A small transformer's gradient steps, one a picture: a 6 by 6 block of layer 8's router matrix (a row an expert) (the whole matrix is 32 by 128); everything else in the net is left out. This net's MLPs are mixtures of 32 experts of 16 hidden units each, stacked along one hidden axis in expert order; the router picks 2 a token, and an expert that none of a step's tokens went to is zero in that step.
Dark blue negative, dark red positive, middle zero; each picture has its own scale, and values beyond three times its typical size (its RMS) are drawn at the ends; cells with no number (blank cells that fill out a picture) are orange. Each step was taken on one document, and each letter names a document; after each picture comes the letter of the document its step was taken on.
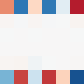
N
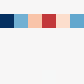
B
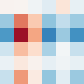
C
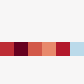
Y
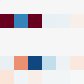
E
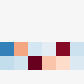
Y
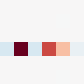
Y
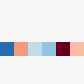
Y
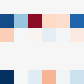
B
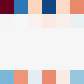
N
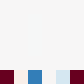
B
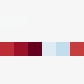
Y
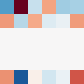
N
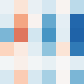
C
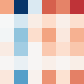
C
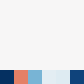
E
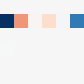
B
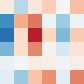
C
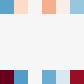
N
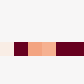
Y
